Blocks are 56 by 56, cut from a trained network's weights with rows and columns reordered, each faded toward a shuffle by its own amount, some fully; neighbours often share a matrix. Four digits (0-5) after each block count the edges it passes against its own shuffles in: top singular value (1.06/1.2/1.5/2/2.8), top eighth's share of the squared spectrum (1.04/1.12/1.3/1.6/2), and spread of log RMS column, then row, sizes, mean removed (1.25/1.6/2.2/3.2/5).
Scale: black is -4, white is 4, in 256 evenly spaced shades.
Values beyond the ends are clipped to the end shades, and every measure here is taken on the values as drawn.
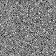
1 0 0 0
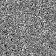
1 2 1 0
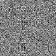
3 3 2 1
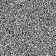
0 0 0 0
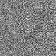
3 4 1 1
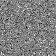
0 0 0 0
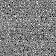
1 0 0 0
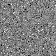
0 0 0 0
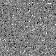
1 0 0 0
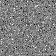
0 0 0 0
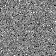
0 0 0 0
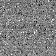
1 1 0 0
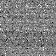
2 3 2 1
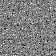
0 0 0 0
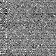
3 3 2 0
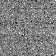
1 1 1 0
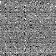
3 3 2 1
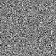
2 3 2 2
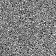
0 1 0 0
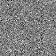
2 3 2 1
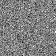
1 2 0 0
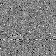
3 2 0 1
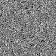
2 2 0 1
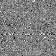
3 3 0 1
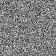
1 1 0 0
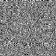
3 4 0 2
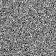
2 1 0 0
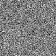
3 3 1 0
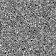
0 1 0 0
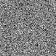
3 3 1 1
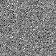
2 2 1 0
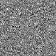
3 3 2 1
